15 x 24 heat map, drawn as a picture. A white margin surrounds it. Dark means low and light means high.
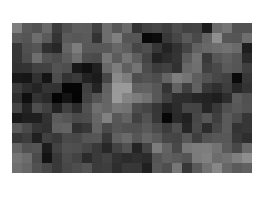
Histogram: bell-shaped. Grain: blotchy. Odd rows or columns: none. Average level on the scale: 30%. Ninth with the lowest average: middle left.
